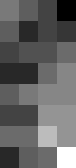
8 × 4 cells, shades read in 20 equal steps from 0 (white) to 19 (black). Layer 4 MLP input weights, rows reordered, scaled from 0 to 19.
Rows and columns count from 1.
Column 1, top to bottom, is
10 12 14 16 12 14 11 16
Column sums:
105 104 85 79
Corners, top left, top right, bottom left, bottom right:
10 19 16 0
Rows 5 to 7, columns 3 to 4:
9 9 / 8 8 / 5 8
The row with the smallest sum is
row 7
